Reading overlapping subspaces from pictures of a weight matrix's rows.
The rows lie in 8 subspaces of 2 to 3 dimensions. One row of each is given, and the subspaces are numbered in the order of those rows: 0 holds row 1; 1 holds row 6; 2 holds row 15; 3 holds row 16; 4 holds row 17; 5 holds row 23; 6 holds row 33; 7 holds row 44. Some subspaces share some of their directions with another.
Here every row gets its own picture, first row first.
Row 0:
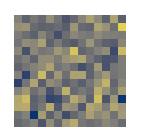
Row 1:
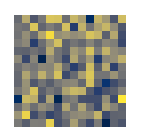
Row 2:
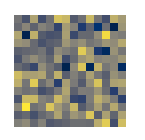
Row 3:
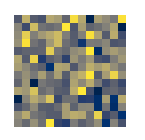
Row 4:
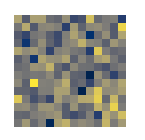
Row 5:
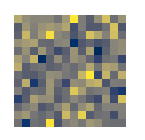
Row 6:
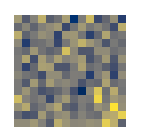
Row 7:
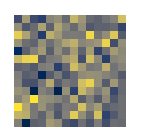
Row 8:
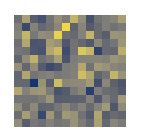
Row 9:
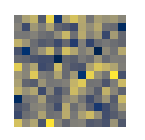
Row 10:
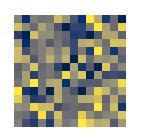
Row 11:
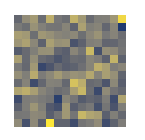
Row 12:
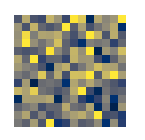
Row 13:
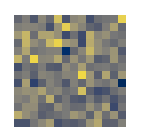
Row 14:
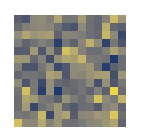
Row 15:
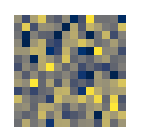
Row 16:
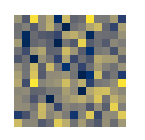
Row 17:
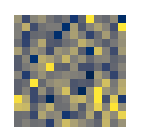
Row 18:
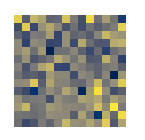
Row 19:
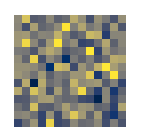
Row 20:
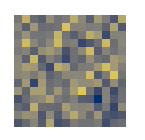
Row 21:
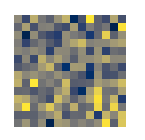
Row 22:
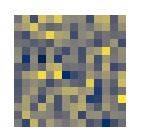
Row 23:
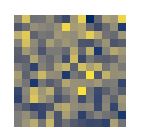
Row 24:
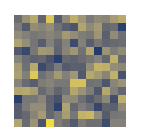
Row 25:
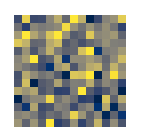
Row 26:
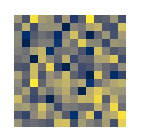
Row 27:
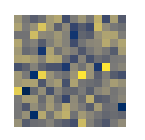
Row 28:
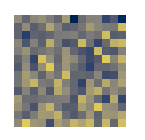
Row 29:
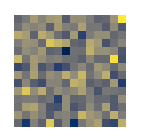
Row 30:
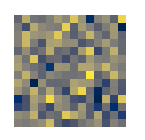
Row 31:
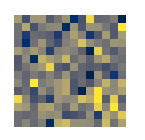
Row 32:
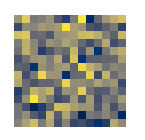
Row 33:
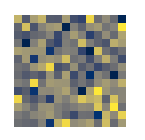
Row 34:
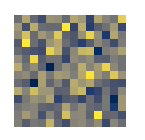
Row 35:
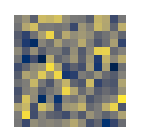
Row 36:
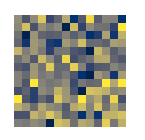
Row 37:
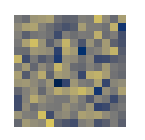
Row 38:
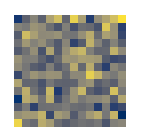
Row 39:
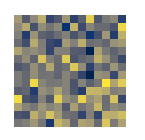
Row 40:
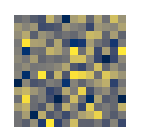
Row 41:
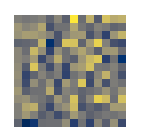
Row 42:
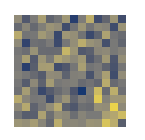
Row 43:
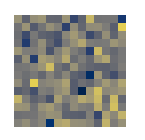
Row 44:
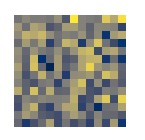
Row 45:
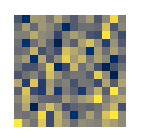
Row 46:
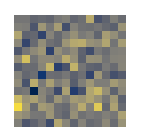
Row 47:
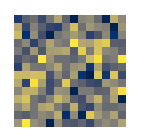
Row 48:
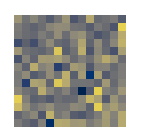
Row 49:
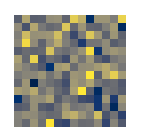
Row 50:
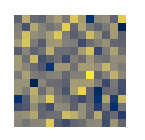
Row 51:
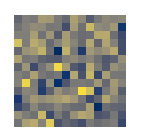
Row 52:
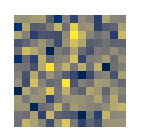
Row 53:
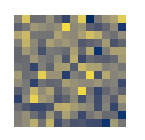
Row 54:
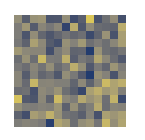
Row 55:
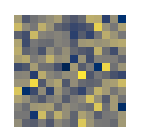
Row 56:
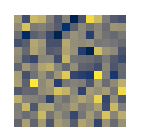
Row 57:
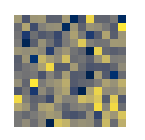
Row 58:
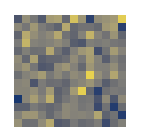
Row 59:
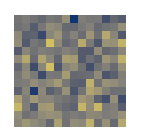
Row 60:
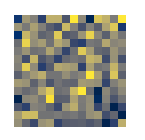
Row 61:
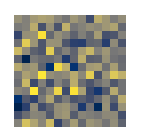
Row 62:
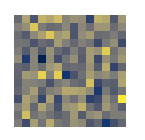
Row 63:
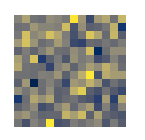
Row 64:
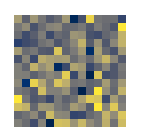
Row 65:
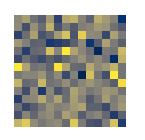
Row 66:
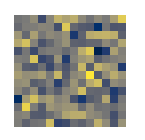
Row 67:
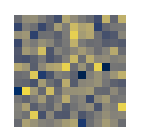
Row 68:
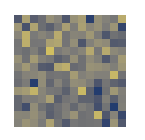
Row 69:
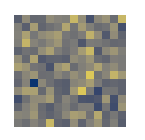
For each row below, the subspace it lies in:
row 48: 2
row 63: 6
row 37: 2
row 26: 3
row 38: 1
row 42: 1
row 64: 2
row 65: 3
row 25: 2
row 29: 3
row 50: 4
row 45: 1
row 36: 0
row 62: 0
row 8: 2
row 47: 6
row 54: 0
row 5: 6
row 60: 1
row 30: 4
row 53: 5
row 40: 4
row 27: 5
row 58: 1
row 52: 5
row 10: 5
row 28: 7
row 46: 7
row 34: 2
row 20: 1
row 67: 5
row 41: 7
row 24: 3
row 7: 7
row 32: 5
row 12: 4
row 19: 1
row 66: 6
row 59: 7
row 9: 3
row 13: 3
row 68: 6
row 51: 2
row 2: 6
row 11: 3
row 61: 7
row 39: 0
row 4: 7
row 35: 0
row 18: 6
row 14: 1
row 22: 0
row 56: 2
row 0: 4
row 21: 6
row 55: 5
